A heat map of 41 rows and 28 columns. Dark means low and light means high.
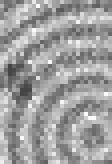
Ninth with the lowest average: middle left. Histogram: bell-shaped. Odd patch: lower, in the middle left. Slope: none. Rings: centred on the bottom right. Seam: none.
